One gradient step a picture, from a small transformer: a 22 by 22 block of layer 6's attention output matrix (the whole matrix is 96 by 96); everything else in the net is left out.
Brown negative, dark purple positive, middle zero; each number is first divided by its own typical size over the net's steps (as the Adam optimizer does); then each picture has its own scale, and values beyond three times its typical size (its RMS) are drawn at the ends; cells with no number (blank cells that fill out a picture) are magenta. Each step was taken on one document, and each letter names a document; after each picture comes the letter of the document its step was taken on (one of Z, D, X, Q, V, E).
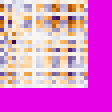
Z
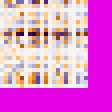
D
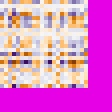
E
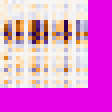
D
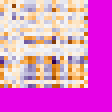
Z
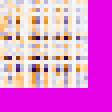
D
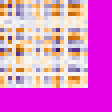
Z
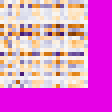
E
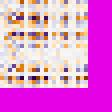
D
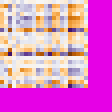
Z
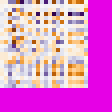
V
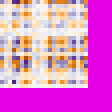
E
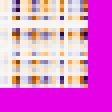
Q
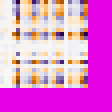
Q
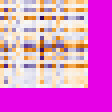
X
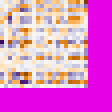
Z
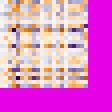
E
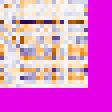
Z
